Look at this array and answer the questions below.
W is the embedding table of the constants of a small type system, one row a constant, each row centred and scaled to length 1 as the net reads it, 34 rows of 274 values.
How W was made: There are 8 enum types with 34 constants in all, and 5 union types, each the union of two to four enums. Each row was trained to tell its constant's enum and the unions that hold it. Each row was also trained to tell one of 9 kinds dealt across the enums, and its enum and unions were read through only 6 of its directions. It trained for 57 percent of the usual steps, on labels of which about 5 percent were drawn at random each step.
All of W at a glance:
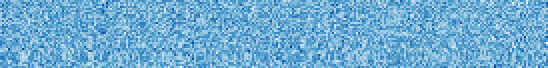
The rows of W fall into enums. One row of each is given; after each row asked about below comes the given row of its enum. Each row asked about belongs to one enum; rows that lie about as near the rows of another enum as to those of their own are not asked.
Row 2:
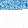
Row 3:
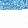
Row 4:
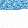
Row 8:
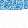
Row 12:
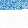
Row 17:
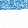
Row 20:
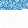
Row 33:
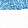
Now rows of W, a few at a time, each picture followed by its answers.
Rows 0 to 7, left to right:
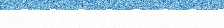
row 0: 17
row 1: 20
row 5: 12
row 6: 4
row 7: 8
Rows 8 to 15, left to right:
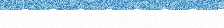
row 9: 17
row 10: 12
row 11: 17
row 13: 2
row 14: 4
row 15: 8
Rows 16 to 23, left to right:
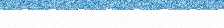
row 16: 12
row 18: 20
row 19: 8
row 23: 20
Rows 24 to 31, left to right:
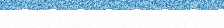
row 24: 17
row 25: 17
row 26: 2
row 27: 2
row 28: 2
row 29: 2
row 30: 8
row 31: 20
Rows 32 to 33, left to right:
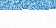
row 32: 20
